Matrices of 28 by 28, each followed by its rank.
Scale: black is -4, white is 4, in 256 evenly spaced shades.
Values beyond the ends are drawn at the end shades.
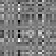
two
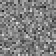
full rank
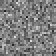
full rank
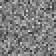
full rank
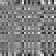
two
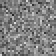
full rank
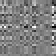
two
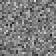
full rank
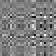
two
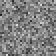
full rank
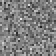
full rank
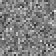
full rank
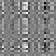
two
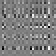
two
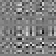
two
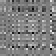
two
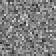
full rank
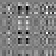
two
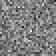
full rank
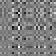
two
